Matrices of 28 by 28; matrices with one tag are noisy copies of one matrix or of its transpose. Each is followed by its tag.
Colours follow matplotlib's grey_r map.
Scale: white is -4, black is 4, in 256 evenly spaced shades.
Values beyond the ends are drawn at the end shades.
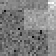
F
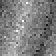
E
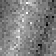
E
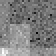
F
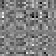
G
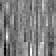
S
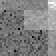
F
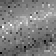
E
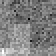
F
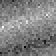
E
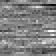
S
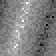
E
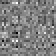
G
